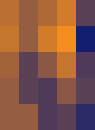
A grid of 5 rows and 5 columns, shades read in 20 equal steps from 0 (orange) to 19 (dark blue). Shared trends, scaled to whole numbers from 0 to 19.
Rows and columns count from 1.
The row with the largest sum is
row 5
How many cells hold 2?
0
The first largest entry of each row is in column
5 5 5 3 5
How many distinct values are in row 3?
5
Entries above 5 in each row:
3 2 4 5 5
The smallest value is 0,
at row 2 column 4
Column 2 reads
8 8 13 13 8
